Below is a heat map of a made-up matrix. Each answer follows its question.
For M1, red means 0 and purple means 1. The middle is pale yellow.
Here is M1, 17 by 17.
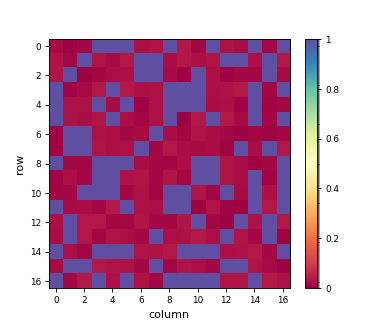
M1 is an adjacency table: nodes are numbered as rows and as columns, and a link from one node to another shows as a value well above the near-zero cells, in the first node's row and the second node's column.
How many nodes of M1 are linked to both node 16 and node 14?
6
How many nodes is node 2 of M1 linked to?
5
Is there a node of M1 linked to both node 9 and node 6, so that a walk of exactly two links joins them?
no
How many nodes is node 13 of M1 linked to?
4
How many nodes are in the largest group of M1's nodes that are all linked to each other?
5
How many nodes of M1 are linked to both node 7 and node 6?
2
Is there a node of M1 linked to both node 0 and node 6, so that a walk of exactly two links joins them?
no
